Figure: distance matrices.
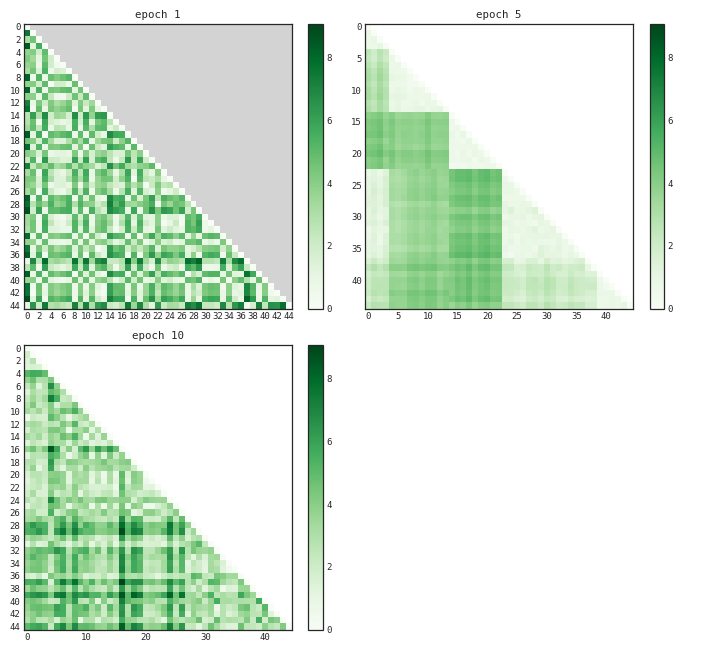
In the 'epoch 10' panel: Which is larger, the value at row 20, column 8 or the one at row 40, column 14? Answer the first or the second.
the first
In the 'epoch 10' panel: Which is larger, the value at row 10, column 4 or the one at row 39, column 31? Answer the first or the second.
the second
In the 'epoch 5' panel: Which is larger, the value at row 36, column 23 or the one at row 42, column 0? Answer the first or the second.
the second
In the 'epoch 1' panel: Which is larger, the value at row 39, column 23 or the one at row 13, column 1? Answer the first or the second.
the first
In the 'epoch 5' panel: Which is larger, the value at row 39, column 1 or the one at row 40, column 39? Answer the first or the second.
the first
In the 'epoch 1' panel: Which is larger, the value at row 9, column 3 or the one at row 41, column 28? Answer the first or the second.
the first
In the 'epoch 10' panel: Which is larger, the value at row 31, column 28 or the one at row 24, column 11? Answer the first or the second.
the first
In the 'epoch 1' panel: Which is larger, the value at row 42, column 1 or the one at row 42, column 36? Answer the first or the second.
the second
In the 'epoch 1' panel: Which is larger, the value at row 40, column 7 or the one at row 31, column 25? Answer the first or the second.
the second
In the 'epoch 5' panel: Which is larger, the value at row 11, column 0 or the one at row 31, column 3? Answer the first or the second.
the first
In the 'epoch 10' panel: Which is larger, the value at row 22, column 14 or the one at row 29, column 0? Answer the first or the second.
the second
